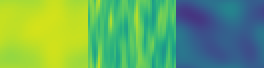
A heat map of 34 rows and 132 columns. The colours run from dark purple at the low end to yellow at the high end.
It is made of 1 by 3 panels. Panel 1,1: very high, smooth, faint in contrast. Panel 1,2: high, streaked downward. Panel 1,3: low, smooth.
